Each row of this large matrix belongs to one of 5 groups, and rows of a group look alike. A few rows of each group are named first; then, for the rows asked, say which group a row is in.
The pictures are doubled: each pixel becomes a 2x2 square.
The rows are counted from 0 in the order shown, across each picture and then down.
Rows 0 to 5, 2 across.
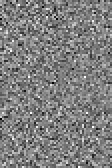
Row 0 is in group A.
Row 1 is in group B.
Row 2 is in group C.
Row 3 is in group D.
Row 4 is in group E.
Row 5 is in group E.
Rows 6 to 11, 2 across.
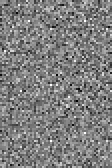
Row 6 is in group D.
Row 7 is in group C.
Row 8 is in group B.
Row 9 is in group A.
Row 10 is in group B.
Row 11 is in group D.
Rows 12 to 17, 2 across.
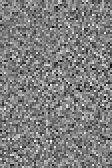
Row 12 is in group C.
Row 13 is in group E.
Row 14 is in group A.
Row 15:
A
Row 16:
B
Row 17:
C
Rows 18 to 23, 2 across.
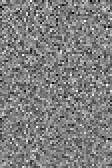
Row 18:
E
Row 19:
D
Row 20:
C
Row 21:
B
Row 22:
E
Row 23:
C
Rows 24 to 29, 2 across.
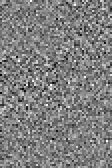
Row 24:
E
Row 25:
A
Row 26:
A
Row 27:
D
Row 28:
C
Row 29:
B
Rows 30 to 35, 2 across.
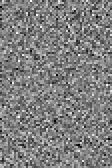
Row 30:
E
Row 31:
E
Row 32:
D
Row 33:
B
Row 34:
A
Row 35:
A
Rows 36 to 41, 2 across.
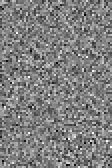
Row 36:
E
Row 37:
E
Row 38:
D
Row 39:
E
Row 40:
D
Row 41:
B
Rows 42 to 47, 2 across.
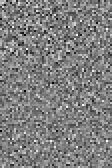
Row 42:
A
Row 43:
B
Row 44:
C
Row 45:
E
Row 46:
B
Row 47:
B
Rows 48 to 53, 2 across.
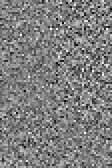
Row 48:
B
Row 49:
A
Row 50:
C
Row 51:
E
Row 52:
A
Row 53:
C
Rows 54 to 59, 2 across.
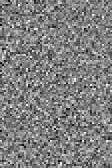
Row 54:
D
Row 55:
E
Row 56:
E
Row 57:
B
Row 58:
A
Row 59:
D
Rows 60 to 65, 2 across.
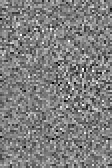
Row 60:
B
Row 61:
A
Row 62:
C
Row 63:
E
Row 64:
C
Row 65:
C
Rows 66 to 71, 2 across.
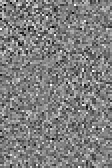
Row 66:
A
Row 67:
D
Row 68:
B
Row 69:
E
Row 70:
C
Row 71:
E
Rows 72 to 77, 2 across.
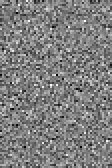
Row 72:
D
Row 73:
D
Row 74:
B
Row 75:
A
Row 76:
C
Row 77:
C
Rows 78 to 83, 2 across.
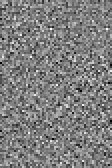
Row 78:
B
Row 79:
B
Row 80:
E
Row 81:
A
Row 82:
C
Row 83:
A
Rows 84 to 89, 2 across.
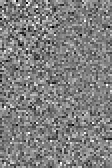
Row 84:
A
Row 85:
C
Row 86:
D
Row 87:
B
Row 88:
D
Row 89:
D
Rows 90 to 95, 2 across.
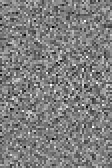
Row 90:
C
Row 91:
D
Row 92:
B
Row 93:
E
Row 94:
C
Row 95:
E
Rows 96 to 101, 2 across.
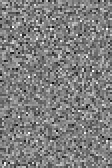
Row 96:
B
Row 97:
B
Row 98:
C
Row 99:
E
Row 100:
D
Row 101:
C
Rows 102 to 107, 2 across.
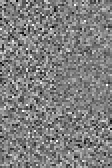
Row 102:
A
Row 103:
D
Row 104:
E
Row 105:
B
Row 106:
C
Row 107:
A
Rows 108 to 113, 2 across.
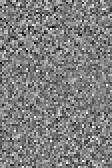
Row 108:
A
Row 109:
A
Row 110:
E
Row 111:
B
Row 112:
B
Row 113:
E
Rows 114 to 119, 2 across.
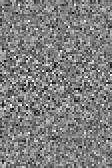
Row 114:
D
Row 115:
D
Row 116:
A
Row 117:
A
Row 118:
D
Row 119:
C
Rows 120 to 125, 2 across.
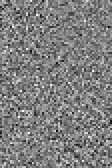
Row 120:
E
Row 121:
C
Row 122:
B
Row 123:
E
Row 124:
D
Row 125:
A
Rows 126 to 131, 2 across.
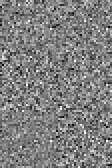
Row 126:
D
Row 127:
C
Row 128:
E
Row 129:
D
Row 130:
B
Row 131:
C
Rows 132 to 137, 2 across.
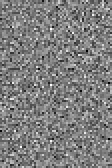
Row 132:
B
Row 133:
E
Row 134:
B
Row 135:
C
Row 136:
B
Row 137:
C
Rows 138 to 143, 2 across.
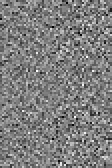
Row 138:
C
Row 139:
A
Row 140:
E
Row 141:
E
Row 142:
C
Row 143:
D
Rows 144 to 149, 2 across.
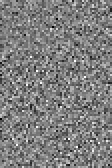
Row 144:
C
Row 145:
A
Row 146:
E
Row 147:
D
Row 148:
E
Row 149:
B
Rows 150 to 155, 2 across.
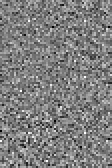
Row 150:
C
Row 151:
C
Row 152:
B
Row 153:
D
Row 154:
A
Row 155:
C
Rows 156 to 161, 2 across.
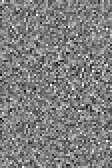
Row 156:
E
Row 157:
B
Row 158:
C
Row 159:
E
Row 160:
E
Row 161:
B
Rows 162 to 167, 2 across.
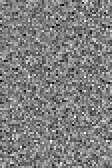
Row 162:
C
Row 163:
C
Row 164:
C
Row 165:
C
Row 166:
B
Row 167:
D
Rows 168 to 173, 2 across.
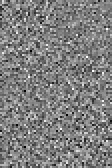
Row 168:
E
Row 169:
B
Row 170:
C
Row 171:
E
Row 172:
C
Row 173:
A
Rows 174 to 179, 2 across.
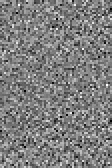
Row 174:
D
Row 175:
A
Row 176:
C
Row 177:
B
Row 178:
A
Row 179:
A
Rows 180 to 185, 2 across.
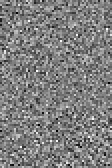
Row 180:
D
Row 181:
B
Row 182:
E
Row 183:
C
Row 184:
B
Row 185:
A
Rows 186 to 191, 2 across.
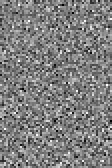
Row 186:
D
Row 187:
D
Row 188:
A
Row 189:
B
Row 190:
A
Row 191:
A
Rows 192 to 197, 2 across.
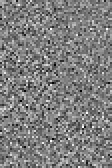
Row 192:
A
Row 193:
B
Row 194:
A
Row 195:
C
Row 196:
C
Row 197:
E
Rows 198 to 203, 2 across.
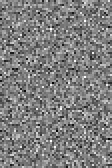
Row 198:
B
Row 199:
C
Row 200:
C
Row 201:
D
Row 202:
B
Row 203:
C
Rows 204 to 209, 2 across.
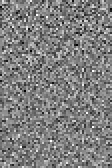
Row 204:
E
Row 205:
A
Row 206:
C
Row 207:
E
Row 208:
B
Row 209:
E
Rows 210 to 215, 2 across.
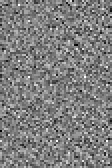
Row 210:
D
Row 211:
A
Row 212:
D
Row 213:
C
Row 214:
A
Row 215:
A
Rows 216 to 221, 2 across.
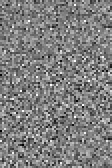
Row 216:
D
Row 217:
D
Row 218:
B
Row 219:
A
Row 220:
A
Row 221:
D
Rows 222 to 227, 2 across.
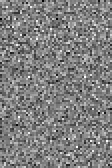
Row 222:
B
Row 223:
B
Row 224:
D
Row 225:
C
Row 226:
D
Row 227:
B
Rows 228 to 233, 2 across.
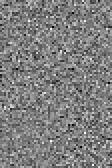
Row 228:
C
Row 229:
D
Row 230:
D
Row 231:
C
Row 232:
B
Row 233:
C
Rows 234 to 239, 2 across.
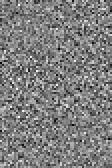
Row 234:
D
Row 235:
A
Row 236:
E
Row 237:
A
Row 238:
A
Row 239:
D
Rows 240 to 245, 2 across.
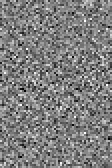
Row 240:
A
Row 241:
C
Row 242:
A
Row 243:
A
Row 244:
A
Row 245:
D
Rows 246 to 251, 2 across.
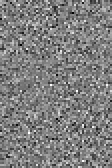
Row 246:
A
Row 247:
D
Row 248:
B
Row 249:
B
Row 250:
C
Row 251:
E
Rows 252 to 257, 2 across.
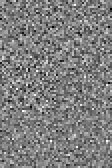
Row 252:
A
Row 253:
A
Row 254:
E
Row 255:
C
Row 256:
B
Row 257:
B
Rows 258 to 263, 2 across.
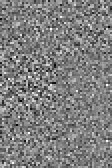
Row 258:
B
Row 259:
A
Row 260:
A
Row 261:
B
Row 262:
D
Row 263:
B
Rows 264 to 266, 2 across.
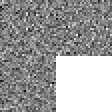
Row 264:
E
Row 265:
B
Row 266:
C
